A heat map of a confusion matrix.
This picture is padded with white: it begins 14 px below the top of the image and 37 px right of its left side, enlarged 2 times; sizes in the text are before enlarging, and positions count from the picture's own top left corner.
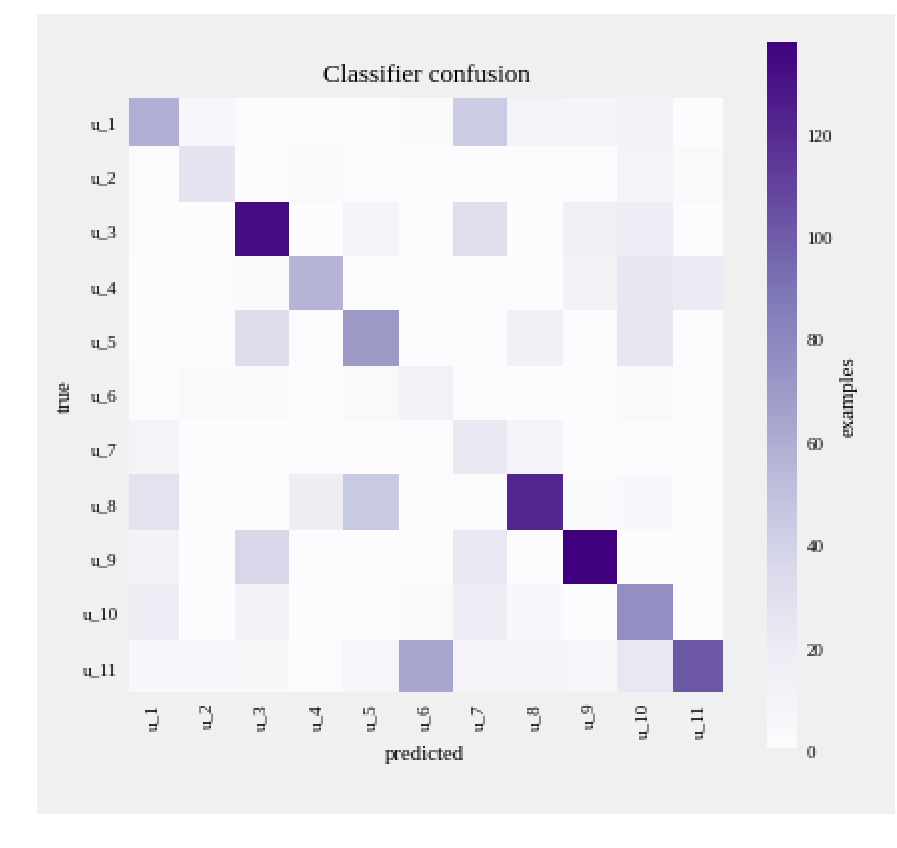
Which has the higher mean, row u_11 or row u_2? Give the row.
u_11
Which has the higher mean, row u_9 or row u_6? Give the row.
u_9
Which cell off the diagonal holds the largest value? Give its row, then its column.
u_11, u_6
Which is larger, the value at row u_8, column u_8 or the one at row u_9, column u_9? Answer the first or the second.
the second
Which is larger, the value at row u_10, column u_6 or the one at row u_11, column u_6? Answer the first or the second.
the second
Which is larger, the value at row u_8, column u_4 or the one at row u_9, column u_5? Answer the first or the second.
the first
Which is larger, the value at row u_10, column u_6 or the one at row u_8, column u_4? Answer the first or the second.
the second
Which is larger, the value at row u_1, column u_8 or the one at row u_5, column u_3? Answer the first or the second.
the second
